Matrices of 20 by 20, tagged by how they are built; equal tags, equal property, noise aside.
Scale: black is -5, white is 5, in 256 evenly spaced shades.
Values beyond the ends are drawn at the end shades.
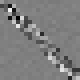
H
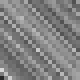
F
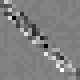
H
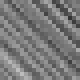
F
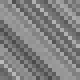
F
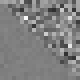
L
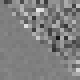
L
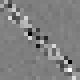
H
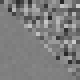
L
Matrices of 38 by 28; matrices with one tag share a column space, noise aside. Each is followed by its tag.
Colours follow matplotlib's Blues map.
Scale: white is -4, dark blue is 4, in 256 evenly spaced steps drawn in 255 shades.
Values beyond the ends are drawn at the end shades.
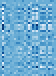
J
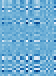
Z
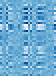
J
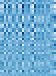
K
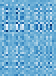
J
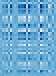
K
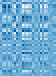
K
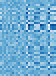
J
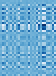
J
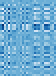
J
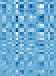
K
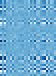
Z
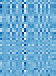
K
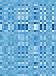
J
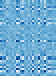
Z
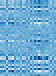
Z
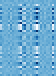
J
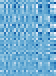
K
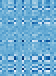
Z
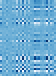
Z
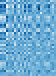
K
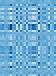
J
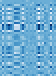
J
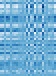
K
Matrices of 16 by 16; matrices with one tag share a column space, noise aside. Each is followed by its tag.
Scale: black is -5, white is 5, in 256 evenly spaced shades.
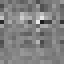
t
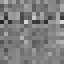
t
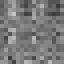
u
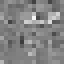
t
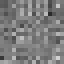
u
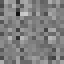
u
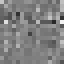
t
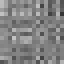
u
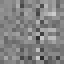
u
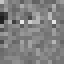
t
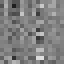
u
